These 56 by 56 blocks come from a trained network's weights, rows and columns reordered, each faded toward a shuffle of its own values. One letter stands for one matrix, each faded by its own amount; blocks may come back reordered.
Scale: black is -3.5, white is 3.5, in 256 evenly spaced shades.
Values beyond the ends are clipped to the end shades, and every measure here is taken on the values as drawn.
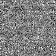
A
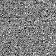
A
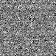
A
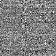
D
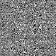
D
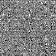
D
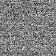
D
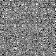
D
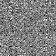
D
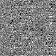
D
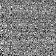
D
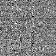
D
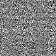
D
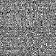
D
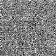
A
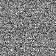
A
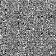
D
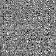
D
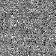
A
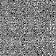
D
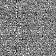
A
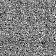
A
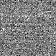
A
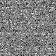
A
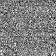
D
